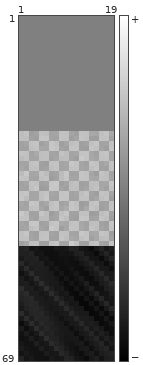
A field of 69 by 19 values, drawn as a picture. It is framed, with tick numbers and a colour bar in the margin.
The table splits into 3 rows of 1 panel. Panel 1,1: middling, flat. Panel 2,1: high, checkered. Panel 3,1: very low, slanting down to the right, faint in contrast.
